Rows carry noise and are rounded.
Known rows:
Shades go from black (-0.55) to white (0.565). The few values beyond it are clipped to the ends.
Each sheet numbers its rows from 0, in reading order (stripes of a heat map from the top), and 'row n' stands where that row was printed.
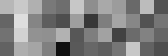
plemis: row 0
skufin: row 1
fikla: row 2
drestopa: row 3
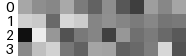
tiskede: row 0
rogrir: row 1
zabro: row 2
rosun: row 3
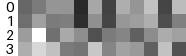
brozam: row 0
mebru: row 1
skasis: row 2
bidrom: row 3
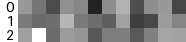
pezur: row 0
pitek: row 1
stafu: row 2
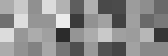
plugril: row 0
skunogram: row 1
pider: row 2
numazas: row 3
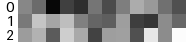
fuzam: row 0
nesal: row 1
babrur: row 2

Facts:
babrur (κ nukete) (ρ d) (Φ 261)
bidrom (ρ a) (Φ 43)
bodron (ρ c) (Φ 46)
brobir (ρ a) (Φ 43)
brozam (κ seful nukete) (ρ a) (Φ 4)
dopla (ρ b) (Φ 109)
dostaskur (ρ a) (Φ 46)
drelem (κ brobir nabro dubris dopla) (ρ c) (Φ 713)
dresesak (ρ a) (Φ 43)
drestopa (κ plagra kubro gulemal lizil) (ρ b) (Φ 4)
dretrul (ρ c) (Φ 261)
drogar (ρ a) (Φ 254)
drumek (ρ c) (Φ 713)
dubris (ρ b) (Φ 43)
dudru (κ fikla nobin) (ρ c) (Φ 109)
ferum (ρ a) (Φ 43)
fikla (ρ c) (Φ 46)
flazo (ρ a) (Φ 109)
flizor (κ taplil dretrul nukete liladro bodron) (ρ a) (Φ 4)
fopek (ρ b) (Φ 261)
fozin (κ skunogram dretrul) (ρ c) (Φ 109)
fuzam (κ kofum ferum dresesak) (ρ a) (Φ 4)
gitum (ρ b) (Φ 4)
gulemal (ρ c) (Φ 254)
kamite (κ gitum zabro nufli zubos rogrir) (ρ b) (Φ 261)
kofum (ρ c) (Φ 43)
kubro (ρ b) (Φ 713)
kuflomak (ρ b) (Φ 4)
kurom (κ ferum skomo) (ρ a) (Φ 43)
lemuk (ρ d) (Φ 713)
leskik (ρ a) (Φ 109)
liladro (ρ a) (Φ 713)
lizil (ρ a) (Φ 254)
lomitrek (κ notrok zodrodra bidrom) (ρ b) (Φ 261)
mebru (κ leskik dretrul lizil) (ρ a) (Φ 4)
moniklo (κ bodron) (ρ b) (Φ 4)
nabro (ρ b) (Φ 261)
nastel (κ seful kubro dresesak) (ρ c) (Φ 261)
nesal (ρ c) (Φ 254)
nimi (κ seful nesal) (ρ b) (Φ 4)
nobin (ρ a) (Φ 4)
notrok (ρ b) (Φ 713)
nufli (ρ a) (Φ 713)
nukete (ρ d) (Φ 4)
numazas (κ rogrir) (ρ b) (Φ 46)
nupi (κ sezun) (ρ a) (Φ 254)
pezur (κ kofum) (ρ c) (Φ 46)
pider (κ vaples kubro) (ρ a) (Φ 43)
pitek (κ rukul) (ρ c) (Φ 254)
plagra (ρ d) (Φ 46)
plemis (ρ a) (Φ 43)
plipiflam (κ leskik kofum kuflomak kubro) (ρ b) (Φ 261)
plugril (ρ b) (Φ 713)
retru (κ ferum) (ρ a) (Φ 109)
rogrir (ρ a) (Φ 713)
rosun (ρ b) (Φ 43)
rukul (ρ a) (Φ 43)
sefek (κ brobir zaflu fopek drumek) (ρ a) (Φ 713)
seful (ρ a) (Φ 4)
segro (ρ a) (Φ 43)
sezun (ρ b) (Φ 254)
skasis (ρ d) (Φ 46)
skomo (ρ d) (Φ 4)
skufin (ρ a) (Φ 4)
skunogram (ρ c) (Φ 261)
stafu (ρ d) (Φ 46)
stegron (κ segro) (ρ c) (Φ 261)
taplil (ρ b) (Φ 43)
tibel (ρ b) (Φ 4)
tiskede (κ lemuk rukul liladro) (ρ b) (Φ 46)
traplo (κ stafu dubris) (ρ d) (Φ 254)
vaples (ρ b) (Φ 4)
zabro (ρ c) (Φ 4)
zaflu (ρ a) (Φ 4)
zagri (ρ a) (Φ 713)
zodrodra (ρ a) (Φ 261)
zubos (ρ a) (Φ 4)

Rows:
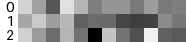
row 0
sefek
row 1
sezun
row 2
plipiflam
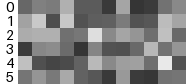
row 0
fozin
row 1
traplo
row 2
rukul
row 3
moniklo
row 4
kurom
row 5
dudru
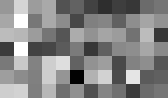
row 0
dopla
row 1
plagra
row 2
dresesak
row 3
skomo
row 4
drumek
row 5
nastel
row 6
drogar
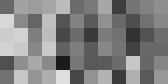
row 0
bodron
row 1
nupi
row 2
leskik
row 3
lizil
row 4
nimi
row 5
dretrul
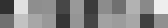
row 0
nukete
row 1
seful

